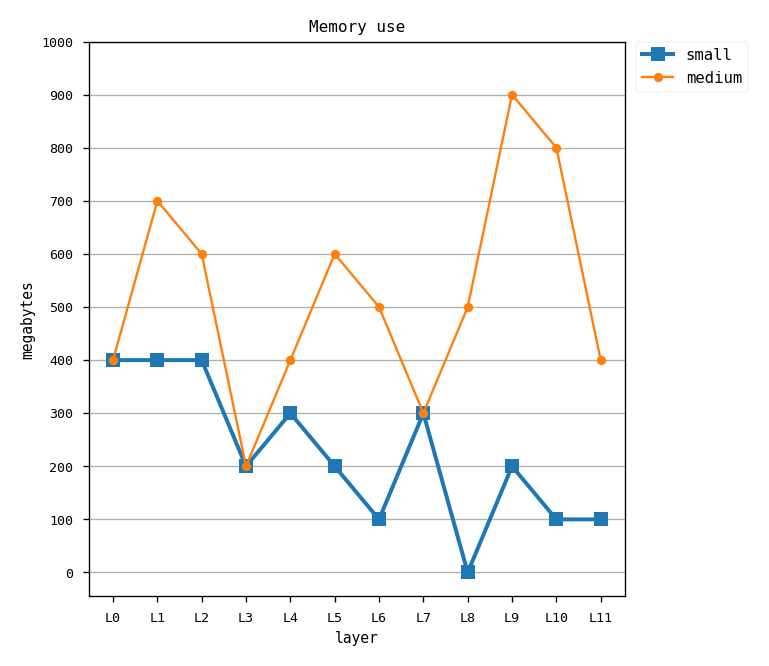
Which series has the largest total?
medium
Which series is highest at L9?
medium
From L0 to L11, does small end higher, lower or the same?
lower
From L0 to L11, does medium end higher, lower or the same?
the same
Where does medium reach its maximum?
L9
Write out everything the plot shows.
Title: Memory use
x-axis: layer, ticks L0 L1 L2 L3 L4 L5 L6 L7 L8 L9 L10 L11
y-axis: megabytes, ticks 0 100 200 300 400 500 600 700 800 900 1000
Legend: small, medium
Values:
small: 400 400 400 200 300 200 100 300 0 200 100 100
medium: 400 700 600 200 400 600 500 300 500 900 800 400
